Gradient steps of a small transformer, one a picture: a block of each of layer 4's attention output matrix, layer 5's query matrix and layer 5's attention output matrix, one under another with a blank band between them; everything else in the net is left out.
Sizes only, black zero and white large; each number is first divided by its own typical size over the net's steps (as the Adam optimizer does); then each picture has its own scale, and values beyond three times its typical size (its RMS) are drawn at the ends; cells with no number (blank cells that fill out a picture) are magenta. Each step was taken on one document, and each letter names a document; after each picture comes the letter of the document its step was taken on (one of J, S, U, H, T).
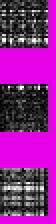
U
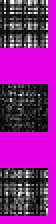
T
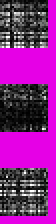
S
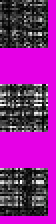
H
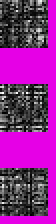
H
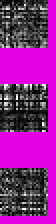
S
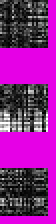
H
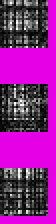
T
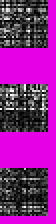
S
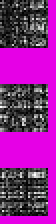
H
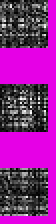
T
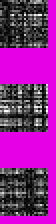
H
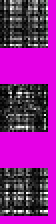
T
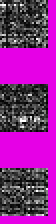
U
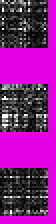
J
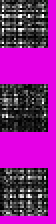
J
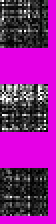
J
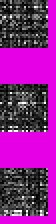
T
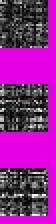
H
